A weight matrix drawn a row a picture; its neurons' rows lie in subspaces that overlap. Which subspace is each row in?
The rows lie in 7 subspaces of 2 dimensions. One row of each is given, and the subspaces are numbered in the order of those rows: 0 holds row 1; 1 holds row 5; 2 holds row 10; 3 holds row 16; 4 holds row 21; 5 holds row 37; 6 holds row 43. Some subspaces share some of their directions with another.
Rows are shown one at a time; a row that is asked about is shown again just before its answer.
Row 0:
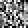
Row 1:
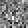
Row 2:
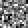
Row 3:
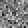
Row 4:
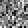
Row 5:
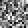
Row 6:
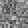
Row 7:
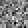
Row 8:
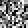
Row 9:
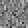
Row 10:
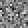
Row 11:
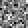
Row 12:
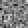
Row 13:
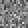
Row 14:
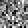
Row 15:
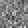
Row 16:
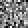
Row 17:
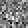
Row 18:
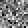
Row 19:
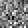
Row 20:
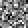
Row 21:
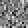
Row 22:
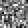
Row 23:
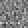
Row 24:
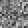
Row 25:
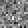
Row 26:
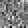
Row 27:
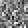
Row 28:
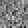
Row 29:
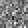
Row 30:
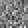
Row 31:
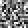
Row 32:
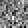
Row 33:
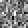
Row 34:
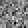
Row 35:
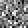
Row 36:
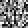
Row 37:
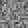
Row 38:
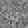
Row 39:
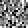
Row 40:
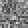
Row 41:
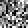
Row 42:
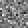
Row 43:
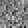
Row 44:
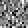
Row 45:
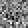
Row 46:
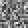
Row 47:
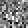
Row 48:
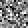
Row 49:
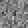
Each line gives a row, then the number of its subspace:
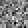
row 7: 3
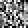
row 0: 3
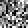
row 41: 5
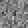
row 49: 6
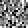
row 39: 4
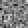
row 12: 1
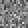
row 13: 4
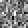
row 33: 6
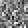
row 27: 5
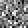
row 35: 2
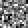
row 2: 1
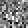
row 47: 0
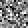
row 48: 2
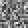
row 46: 5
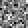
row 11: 1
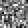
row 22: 1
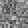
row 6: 5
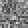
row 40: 5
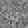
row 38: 0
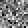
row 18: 2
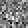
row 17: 0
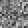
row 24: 0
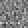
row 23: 6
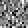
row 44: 4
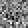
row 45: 0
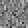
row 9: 4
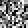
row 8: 2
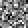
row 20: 1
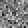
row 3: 2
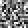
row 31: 5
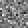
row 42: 2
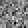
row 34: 3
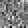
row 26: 3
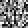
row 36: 6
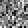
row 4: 0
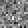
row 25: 4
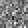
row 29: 3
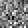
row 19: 1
